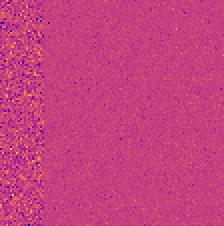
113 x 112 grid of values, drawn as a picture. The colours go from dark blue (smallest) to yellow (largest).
Stripes: none. Seam: vertical, 20% of the way across, the right part calmer. Grain: fine. Histogram: heavy tails on both sides. Odd rows or columns: none.
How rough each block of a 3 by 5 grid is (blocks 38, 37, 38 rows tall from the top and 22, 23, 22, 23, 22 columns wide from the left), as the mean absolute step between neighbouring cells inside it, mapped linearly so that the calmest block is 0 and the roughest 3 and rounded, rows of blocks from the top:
30000 / 30000 / 30000
